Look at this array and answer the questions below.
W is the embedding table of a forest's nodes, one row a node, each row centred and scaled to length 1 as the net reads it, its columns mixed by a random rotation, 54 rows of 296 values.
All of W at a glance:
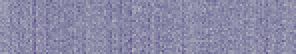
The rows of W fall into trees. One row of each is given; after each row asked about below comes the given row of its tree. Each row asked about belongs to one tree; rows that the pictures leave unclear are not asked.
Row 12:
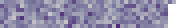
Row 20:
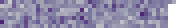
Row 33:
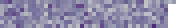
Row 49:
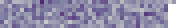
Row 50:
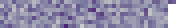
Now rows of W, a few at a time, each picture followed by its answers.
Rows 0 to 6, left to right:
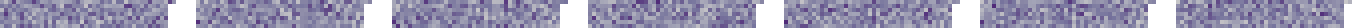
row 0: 12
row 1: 20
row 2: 20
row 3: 49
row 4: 20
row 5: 20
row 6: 49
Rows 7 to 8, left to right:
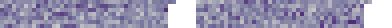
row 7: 50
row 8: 49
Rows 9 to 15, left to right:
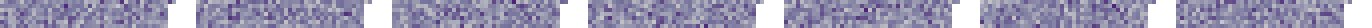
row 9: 12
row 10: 49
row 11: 12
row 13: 20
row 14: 20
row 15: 49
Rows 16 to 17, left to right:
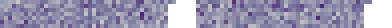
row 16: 20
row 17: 50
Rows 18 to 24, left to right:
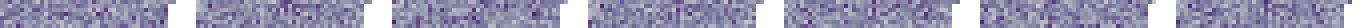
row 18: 33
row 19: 20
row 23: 12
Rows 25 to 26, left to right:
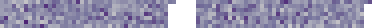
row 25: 49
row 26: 20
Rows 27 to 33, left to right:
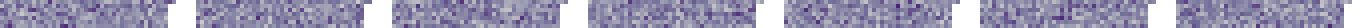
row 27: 50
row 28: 33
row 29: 49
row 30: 49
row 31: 20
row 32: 20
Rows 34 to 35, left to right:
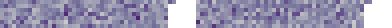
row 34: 12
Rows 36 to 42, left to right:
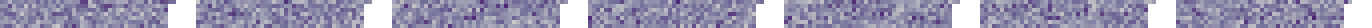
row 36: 50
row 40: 49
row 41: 49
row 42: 12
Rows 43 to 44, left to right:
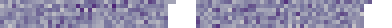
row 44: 20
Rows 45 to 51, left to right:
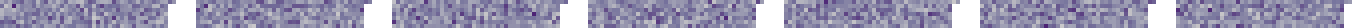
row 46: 50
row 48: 12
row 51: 50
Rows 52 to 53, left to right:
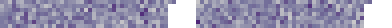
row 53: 20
